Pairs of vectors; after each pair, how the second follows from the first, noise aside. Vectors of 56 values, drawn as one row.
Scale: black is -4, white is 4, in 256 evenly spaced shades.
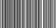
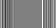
partly zeroed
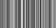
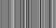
partly zeroed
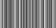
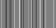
partly zeroed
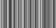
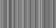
shrunk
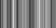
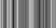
negated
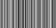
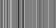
partly zeroed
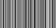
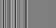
partly zeroed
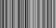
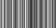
negated
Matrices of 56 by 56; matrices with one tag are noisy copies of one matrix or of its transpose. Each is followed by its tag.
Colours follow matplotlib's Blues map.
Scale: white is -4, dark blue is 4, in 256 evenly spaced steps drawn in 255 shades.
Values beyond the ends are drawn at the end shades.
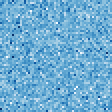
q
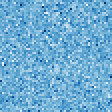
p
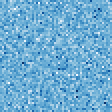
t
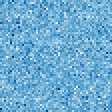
q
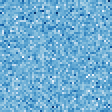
q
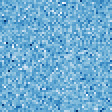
p
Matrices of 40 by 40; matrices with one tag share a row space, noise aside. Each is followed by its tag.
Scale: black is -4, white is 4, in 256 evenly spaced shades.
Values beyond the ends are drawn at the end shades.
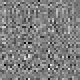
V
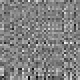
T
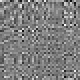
T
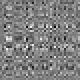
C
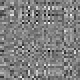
T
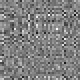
T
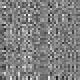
V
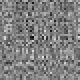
C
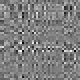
T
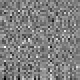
V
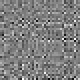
T
